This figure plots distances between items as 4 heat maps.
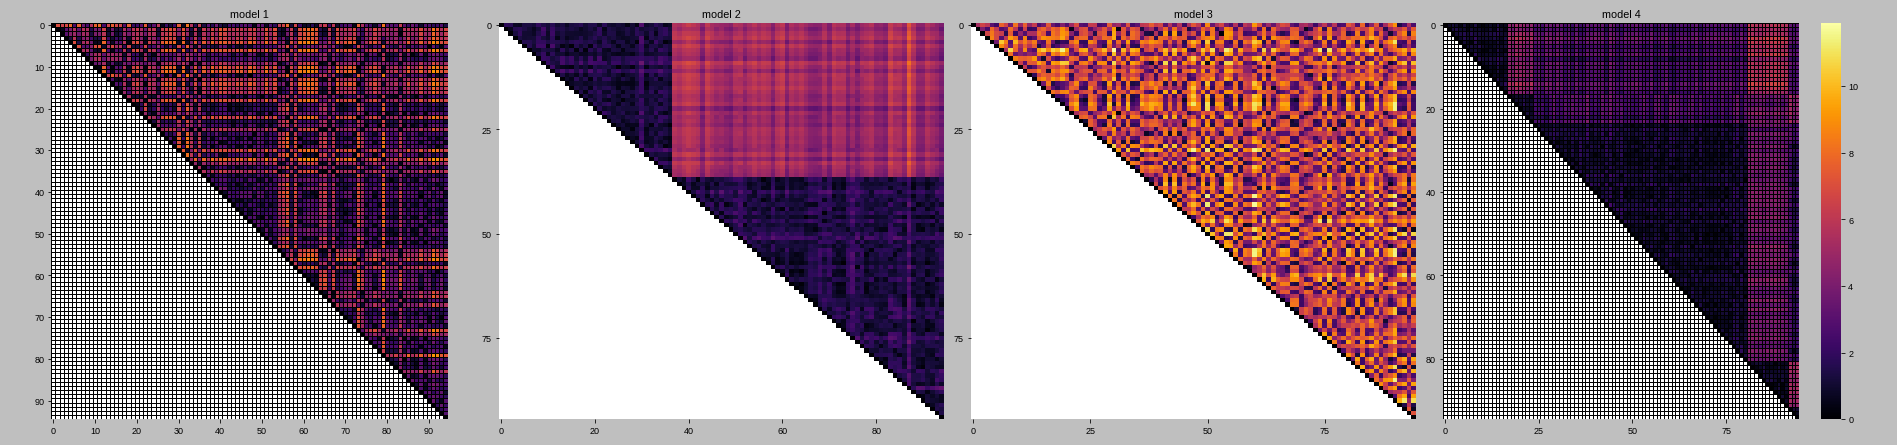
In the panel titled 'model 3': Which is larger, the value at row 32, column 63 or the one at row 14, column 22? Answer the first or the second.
the second
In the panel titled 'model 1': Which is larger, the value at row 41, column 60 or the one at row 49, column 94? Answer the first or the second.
the second
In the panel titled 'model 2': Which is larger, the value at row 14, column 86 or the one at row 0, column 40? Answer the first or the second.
the second
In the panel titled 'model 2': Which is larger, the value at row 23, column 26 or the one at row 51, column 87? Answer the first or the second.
the second
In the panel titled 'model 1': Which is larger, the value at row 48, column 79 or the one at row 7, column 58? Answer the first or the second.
the first
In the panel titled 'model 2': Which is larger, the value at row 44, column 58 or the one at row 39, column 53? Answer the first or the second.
the first
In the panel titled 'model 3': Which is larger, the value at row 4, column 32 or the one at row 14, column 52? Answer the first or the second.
the second
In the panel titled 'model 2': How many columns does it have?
95
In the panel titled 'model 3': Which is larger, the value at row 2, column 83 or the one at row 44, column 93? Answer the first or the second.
the first
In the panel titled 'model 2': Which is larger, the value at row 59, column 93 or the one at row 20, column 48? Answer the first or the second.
the second
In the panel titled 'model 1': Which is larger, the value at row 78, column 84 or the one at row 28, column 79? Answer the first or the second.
the second
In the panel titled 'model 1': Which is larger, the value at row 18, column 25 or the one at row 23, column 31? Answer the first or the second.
the first
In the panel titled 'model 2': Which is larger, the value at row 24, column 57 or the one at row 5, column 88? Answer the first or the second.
the second
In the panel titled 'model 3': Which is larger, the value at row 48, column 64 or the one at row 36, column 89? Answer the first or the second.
the first
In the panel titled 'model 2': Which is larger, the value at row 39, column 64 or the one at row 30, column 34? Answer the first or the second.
the second
